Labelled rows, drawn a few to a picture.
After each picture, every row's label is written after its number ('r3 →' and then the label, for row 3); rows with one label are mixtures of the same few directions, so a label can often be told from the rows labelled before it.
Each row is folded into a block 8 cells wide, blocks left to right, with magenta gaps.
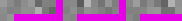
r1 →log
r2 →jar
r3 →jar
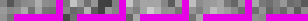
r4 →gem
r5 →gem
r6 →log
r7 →log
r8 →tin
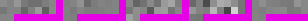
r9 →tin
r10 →jar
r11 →gem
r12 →tin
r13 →jar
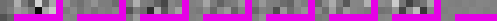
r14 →log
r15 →tin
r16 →gem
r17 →tin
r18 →gem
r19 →tin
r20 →tin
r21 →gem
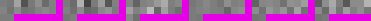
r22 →jar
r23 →jar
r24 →gem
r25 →log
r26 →tin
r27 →tin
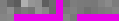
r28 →jar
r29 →log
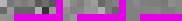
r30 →tin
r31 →log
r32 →jar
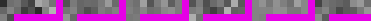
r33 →log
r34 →log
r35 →jar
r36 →log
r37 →jar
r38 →log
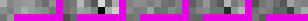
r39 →log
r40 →log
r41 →gem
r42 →log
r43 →log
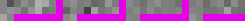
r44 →gem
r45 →gem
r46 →tin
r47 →log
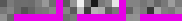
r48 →log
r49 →tin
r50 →gem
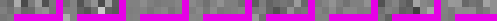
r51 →jar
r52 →log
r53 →tin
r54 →tin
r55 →log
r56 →tin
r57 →log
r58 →jar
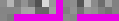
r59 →jar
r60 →jar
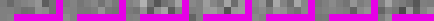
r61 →jar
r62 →log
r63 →tin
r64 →log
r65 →jar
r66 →log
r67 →gem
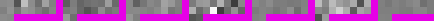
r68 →jar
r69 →log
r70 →gem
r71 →gem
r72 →tin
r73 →log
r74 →jar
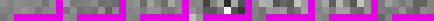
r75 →log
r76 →tin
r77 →jar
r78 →log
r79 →jar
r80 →jar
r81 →gem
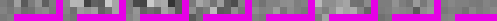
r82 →jar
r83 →jar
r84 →jar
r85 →gem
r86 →gem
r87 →log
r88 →log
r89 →gem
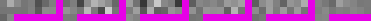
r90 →gem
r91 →tin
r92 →tin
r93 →tin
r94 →tin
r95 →jar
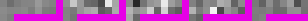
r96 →gem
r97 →jar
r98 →gem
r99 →gem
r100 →jar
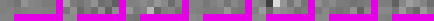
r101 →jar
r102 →tin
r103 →gem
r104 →log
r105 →jar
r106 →tin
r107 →tin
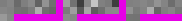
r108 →log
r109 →tin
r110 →gem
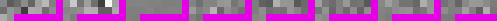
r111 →gem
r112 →jar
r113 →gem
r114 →gem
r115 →jar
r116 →tin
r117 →jar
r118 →tin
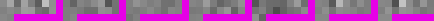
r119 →jar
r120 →jar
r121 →gem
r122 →tin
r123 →log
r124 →jar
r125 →jar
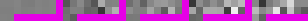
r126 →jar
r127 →log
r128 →tin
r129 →tin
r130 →gem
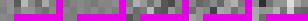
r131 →jar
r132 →tin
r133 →gem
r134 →gem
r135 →gem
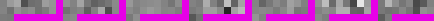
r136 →jar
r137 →tin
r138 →log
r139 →log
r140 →gem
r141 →jar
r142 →gem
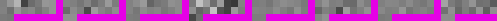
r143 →jar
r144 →gem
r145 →jar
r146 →gem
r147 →tin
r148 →gem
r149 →gem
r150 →tin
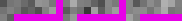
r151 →log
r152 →gem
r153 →gem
